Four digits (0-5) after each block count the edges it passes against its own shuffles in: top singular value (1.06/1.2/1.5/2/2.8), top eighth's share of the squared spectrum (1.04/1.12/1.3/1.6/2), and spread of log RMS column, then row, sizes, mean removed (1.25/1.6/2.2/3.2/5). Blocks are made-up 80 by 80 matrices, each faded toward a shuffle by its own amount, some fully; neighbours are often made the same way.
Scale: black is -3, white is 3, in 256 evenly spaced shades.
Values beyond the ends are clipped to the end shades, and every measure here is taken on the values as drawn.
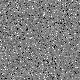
0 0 0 0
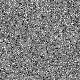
1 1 0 0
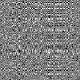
5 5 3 3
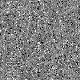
3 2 1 0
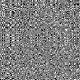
4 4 2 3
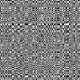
5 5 4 4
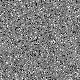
0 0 0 0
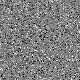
3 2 0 0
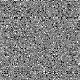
4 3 1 2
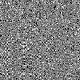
4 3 1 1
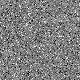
1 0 0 0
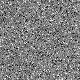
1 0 0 0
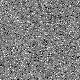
2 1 0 0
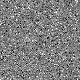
2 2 0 0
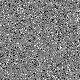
2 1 0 0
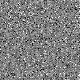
3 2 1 0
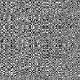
5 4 3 3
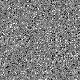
3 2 1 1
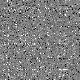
3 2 1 1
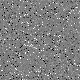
0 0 0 0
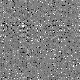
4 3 1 1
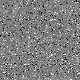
2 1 0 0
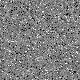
0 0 0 0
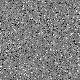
0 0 0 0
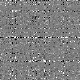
3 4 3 3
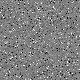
0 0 0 0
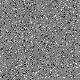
1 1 0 0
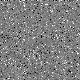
1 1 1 1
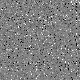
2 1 1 1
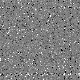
2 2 1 1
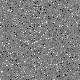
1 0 0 0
